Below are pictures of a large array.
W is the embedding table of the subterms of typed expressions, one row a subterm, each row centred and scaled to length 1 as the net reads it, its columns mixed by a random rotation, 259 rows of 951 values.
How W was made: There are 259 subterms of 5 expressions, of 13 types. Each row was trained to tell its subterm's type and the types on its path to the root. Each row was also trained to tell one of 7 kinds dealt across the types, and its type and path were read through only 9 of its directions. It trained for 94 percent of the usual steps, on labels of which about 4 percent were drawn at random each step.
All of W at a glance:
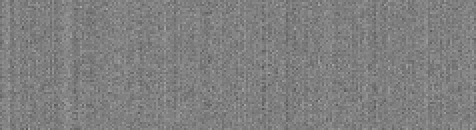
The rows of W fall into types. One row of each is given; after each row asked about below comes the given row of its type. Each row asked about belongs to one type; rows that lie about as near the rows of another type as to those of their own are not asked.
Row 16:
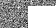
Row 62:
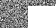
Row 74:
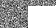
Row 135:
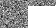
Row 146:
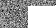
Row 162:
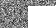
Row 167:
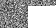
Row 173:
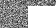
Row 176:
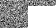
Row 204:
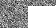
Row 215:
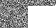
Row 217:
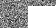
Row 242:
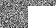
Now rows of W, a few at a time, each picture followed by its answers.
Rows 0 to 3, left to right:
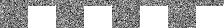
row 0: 74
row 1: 217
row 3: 215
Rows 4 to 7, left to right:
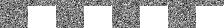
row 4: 146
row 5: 215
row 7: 135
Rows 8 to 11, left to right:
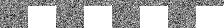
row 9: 146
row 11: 215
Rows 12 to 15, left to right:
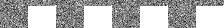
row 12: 167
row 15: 176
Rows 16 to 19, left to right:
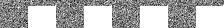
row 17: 215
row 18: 162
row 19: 62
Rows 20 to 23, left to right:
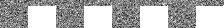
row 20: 173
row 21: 146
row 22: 62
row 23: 217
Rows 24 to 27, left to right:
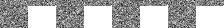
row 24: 217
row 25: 242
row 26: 215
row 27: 242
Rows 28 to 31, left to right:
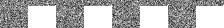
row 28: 176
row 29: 215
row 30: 217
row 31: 135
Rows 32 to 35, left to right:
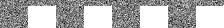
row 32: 173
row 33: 176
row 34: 135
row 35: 16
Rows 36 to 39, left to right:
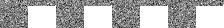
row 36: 62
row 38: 162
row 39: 217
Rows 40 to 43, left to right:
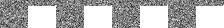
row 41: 167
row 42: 215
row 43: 204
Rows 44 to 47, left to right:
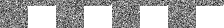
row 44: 146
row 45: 215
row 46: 217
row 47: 62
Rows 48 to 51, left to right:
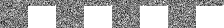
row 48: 16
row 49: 217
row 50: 242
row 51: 173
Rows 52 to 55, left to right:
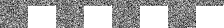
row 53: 173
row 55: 204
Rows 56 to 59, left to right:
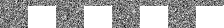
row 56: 146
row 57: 173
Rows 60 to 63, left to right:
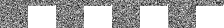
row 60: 173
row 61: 135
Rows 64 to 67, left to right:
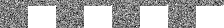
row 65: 16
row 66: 217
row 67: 146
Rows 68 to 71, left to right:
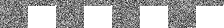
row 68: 162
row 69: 242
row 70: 74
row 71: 204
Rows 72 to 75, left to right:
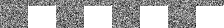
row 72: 146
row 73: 176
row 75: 16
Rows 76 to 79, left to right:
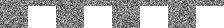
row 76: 162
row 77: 135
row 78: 135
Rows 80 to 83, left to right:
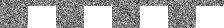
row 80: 176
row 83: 204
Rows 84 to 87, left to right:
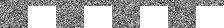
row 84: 74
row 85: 204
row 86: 204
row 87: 167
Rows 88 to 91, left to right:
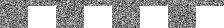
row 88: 135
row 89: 173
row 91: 62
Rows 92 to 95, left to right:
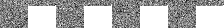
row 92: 167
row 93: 215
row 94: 242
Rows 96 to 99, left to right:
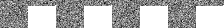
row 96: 217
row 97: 173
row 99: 16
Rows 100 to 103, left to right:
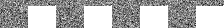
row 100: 173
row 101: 167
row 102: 173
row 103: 16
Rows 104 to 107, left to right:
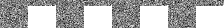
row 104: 217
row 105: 176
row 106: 167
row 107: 217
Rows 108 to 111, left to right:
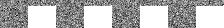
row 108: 173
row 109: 146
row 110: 146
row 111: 162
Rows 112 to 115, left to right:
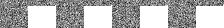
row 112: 215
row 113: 242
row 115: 16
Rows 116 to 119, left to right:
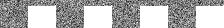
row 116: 146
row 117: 167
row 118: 173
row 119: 146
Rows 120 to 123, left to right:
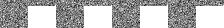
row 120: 62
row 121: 215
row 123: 62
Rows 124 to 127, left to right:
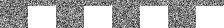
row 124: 146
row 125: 215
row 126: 74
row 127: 204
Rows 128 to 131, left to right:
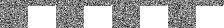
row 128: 215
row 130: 173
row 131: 16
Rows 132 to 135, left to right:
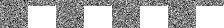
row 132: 74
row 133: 62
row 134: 204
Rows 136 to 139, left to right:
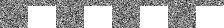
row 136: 204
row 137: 62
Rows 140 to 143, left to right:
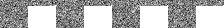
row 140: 217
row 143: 135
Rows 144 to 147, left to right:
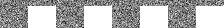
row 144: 135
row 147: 215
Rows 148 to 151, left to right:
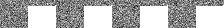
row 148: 204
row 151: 176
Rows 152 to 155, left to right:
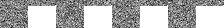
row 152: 16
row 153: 146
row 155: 135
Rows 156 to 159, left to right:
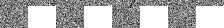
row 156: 16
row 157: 74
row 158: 146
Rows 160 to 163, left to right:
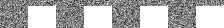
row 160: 242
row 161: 215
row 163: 146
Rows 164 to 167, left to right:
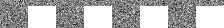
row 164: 204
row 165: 16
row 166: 242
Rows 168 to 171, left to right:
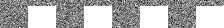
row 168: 217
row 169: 146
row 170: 173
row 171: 167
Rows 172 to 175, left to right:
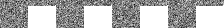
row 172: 173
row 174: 217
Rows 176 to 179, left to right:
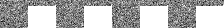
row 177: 204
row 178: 135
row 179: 16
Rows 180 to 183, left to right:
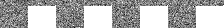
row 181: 62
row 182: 135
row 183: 16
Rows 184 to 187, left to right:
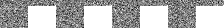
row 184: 176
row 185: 146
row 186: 135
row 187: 176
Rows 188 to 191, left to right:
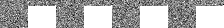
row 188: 176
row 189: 135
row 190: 74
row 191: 167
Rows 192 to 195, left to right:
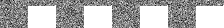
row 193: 173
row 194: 135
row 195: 162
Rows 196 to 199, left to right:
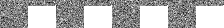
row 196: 204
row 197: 204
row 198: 242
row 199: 173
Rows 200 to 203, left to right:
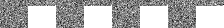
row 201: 215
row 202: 135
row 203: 167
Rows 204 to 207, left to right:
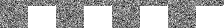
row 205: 176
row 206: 62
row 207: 217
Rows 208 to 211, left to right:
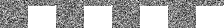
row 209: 146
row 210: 242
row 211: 215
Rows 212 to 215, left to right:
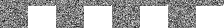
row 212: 16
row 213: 62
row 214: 217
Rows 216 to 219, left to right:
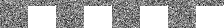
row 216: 135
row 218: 204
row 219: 217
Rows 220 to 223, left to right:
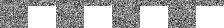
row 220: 167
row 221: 146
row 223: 16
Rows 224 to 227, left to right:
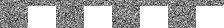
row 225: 217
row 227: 162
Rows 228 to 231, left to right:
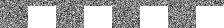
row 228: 217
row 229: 173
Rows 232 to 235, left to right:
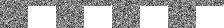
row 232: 162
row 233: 204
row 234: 173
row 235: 217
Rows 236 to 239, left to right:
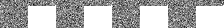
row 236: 74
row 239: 204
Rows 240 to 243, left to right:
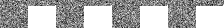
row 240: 242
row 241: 176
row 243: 162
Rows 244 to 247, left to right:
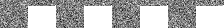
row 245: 176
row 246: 167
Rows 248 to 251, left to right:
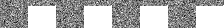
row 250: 135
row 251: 204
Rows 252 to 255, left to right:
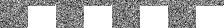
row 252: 62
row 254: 173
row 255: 242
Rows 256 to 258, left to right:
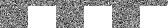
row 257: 176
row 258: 215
